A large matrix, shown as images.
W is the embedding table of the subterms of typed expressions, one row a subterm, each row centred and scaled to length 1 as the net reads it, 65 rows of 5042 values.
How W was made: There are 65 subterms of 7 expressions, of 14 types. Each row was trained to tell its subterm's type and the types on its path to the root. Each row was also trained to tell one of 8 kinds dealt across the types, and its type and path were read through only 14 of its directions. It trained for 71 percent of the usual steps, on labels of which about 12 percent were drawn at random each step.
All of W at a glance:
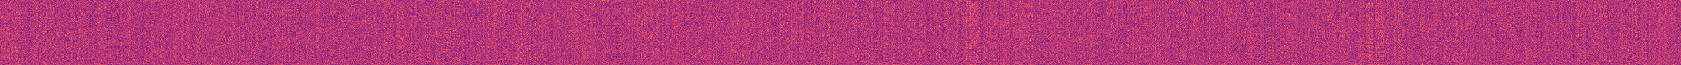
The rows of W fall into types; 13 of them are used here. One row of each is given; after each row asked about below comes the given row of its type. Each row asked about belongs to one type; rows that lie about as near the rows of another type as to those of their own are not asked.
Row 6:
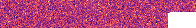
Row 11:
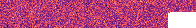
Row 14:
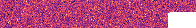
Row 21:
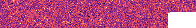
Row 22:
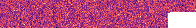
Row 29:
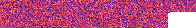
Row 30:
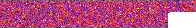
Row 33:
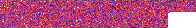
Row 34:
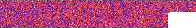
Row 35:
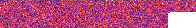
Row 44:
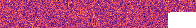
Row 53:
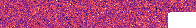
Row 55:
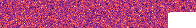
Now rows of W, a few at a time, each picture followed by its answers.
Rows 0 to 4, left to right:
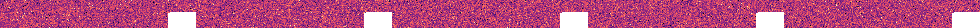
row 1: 44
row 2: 6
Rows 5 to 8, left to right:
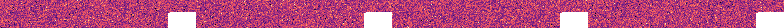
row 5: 44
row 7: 14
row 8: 44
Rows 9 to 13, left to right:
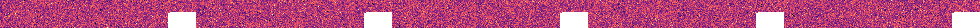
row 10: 35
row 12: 44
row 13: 44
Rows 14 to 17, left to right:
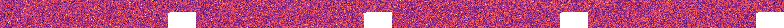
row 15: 6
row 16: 6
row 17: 34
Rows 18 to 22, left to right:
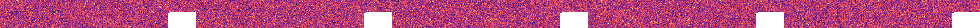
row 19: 6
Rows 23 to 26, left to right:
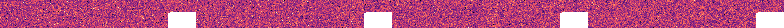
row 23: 35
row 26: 33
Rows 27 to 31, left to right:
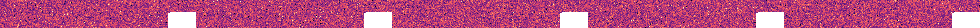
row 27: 34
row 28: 53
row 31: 34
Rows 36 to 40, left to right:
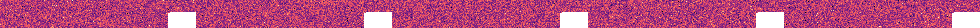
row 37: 11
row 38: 14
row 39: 14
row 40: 29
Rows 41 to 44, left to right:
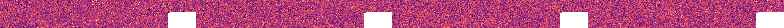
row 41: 53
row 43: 21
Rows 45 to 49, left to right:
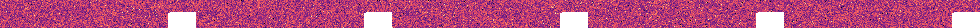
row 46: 14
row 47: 34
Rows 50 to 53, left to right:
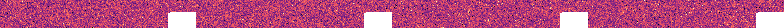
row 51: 11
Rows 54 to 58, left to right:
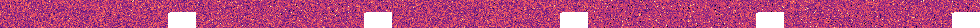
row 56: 6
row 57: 29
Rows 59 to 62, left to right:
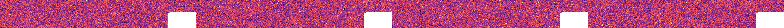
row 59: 33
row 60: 35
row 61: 29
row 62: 34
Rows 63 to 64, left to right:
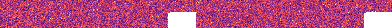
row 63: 33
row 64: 30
